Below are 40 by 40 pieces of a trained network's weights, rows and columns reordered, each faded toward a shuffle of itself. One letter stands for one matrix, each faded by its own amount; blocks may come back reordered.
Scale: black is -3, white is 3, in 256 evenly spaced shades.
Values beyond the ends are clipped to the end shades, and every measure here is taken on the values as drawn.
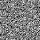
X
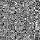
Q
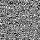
Q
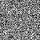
X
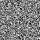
X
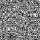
Q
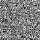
Q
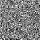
Q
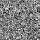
X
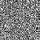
X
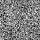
X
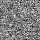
X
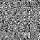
Q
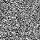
X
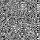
Q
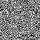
Q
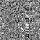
Q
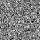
Q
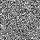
X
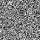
X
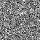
X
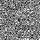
Q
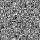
Q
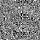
Q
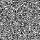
X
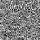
Q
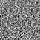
Q
